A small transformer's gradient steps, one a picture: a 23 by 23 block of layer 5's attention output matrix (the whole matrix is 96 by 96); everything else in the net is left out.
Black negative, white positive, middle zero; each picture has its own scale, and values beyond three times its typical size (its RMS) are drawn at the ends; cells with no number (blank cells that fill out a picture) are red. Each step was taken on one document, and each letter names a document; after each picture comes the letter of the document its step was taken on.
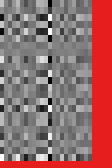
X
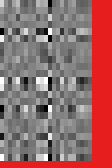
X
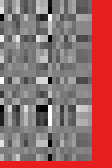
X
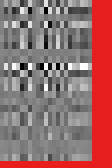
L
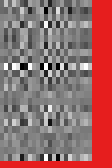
L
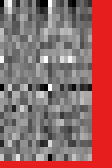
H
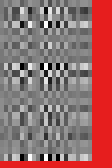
L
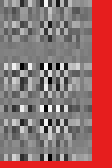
L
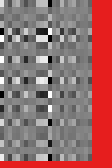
X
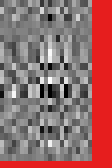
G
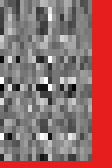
H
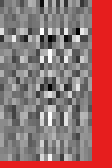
G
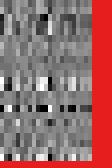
H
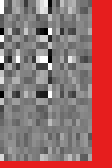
X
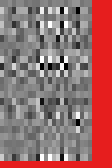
G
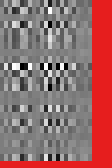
L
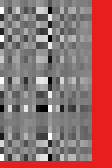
X
